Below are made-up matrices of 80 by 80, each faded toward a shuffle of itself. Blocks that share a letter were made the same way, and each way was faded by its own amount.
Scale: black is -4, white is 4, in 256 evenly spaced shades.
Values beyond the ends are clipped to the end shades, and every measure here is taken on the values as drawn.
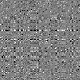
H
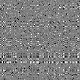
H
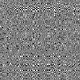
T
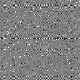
H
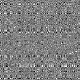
T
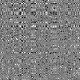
H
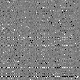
H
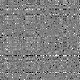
H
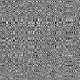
T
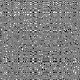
H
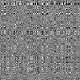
T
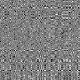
T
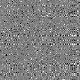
H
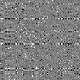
H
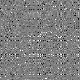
H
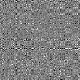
T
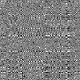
T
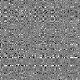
T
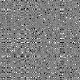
H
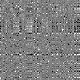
H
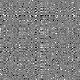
H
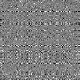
T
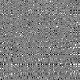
H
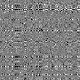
T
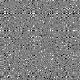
H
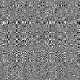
T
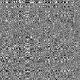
T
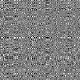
T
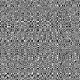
T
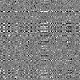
T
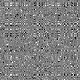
H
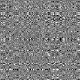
T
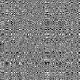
T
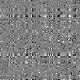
H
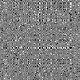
H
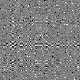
H
